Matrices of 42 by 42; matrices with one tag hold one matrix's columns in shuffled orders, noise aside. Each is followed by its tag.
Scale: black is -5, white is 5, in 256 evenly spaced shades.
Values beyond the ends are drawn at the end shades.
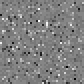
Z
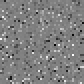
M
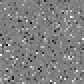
M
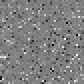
M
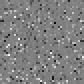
M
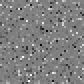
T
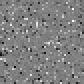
Z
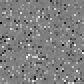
M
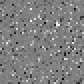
Z
